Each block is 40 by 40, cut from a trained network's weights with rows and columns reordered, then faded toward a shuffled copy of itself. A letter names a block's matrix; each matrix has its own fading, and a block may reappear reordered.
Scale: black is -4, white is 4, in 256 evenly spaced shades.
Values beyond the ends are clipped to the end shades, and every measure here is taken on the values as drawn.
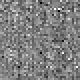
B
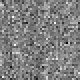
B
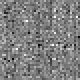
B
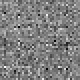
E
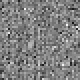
B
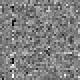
E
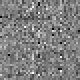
E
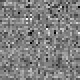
E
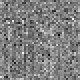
B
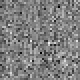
B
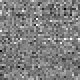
E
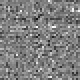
E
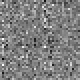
E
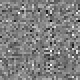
E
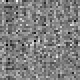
B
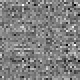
E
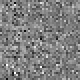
E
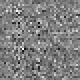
E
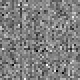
B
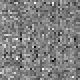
B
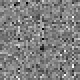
E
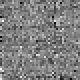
E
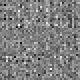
B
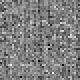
B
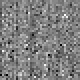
B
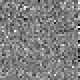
E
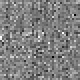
B
